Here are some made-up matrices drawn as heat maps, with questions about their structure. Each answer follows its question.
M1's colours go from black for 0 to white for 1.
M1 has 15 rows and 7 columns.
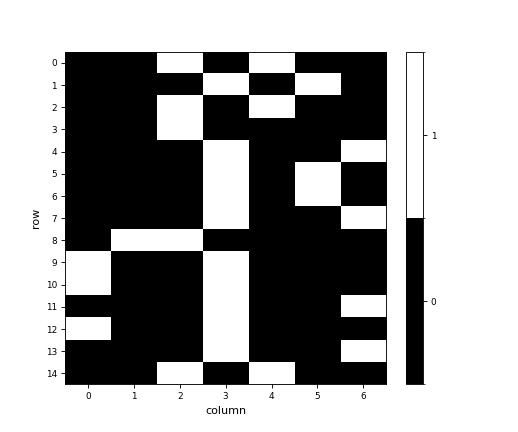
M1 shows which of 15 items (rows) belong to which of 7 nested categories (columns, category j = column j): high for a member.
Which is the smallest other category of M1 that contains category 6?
3
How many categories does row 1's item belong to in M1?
2
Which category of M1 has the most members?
3
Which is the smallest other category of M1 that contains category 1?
2
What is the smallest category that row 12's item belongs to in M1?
0
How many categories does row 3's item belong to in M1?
1
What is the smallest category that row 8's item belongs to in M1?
1
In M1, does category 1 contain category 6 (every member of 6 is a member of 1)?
no
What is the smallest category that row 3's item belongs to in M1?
2
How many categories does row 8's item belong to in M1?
2
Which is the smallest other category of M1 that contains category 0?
3
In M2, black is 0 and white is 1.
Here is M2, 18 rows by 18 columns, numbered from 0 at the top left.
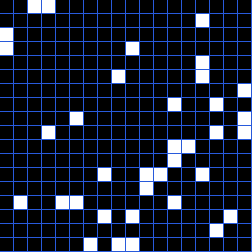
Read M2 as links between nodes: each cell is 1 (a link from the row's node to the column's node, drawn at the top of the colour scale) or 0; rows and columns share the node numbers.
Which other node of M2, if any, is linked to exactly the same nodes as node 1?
node 4
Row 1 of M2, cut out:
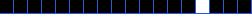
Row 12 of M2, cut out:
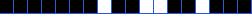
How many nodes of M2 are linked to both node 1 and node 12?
1
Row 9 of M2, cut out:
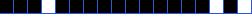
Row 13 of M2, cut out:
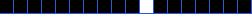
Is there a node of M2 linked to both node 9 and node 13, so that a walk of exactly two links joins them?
no
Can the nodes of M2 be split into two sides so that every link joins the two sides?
yes
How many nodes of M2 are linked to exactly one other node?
7
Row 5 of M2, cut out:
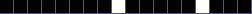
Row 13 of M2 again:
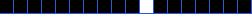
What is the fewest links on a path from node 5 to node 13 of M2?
4
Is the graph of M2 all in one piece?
yes
